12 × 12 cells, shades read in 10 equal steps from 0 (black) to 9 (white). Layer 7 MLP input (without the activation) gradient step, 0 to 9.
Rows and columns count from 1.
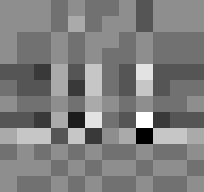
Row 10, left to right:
4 5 4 5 4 5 4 4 5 4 4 5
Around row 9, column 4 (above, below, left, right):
6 5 7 7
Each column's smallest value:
3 3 2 3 1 2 4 3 0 2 3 3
